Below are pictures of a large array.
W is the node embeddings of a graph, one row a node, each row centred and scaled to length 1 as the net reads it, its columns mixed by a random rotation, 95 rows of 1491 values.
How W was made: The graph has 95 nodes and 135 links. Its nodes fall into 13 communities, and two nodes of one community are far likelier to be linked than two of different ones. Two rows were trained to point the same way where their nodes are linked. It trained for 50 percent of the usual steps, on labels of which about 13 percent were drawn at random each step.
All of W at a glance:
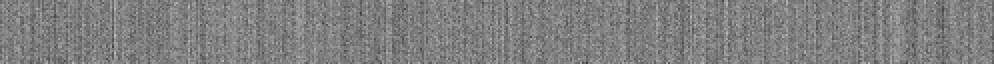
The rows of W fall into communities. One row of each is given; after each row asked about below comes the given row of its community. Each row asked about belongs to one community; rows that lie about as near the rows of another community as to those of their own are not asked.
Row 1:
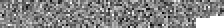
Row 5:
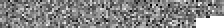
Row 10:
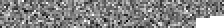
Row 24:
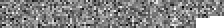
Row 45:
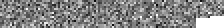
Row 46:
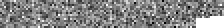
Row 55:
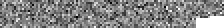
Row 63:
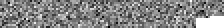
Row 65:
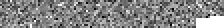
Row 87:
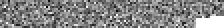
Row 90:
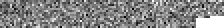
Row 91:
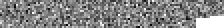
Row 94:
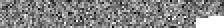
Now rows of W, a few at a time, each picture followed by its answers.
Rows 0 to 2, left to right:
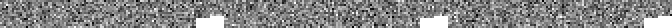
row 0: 5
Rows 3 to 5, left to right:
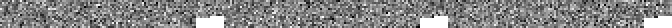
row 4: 94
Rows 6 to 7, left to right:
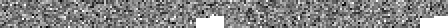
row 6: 63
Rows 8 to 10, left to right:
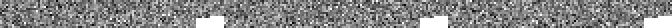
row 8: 87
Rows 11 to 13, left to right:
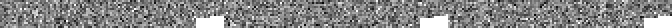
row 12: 1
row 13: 46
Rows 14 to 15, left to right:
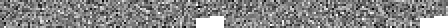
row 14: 1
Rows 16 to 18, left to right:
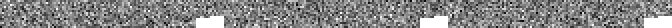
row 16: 10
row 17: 45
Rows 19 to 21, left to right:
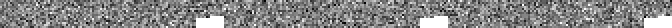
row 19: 5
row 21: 63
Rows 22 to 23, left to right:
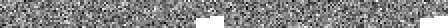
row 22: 90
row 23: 45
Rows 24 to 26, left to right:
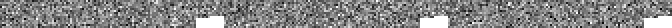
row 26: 65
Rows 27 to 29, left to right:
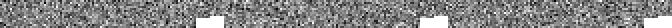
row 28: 10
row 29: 65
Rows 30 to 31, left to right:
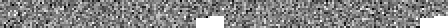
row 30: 45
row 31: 1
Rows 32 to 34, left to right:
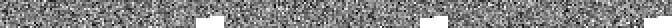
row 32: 46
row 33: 45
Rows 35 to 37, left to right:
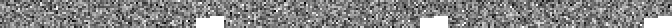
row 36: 94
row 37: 63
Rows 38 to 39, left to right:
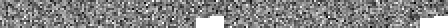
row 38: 94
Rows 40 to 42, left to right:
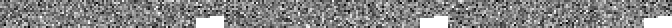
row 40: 1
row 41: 87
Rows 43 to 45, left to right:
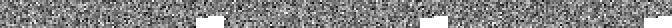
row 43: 91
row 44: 1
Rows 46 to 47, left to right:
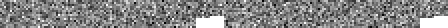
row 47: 65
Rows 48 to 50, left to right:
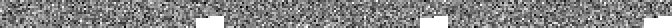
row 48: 91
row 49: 45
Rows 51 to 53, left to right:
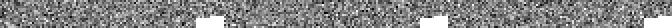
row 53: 63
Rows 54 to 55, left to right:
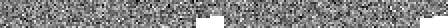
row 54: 5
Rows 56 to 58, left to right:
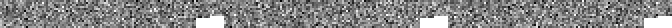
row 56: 5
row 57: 87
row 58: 65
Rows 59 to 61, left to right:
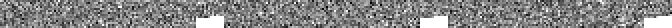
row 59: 55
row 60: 46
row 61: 24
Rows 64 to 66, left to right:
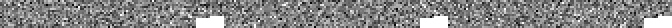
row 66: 63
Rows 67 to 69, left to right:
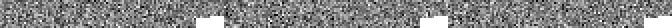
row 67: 65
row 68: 10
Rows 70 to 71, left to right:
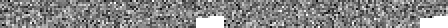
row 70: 91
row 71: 1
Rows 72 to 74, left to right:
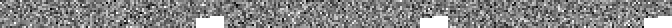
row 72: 90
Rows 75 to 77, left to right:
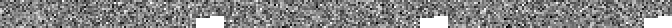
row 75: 91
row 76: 46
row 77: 65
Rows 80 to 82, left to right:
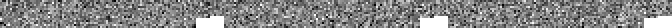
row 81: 5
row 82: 24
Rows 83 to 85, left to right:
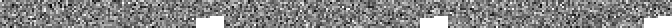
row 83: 45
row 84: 90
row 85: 10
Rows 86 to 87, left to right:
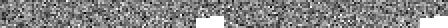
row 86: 10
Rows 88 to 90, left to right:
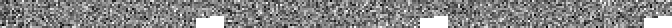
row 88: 10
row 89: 46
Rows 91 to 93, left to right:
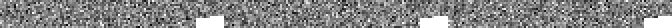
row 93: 5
